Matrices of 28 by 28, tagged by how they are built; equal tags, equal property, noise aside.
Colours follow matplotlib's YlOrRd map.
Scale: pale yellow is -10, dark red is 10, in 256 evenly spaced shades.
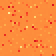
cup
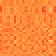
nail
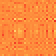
nail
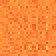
nail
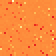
cup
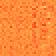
nail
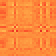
nail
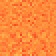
nail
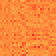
nail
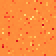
cup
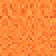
nail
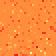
cup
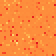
cup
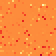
cup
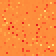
cup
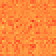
nail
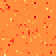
cup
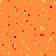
cup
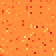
cup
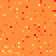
cup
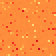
cup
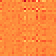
nail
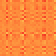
nail
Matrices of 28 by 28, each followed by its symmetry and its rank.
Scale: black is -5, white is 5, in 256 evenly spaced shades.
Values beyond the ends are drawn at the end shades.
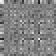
symmetric, rank three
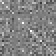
symmetric, rank five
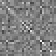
symmetric, rank five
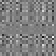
neither, rank two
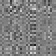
neither, rank three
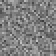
antisymmetric, full rank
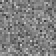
antisymmetric, full rank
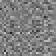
neither, rank five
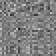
neither, rank five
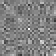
symmetric, rank three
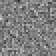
antisymmetric, full rank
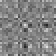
symmetric, rank three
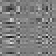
neither, rank two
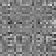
neither, rank three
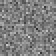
antisymmetric, full rank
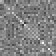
symmetric, rank five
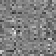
neither, rank five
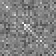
symmetric, rank five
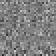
neither, rank five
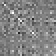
symmetric, rank five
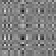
neither, rank two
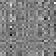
neither, rank three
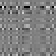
neither, rank two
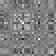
symmetric, rank three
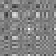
symmetric, rank three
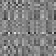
neither, rank three
